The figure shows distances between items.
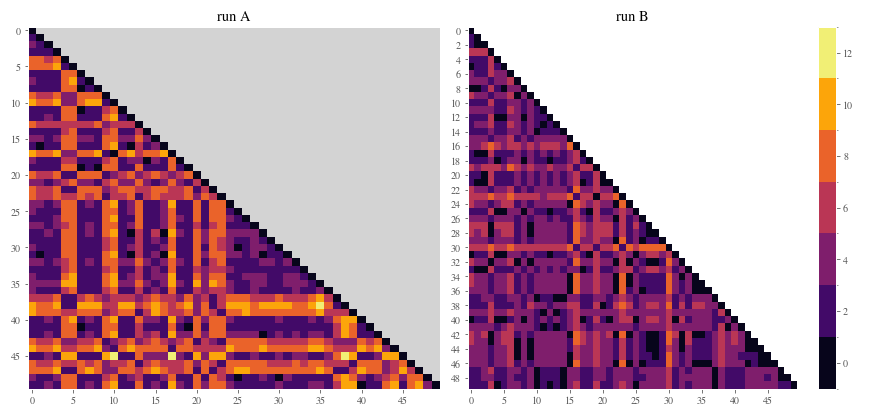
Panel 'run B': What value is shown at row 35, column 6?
6
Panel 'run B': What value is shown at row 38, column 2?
2
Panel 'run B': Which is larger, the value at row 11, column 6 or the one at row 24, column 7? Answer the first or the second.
the first
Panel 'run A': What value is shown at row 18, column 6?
2
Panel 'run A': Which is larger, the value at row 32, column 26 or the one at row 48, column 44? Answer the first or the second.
the second
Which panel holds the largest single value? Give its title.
run A
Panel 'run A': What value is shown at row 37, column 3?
8
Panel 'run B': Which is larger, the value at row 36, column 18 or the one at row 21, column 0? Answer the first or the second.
the first
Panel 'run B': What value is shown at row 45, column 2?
4
